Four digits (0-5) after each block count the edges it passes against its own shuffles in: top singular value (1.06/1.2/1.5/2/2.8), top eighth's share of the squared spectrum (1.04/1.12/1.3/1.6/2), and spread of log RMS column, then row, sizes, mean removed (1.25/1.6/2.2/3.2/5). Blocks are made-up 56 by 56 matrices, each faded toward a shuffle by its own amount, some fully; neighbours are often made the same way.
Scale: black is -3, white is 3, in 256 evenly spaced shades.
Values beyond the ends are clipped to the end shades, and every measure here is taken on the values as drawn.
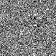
3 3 1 1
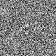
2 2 0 1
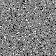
1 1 0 0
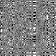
4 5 3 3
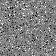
0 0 0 0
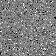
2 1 0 0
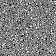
1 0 0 0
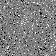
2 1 0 0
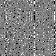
4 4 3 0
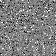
1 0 0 0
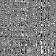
4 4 3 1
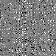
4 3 2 2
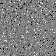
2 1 0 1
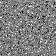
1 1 0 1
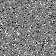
0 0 0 0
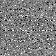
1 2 0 2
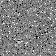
0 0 0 0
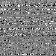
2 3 0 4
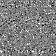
1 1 0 2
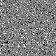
1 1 0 1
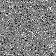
0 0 0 1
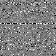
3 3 0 3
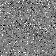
1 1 0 1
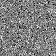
2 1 0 0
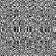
4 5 3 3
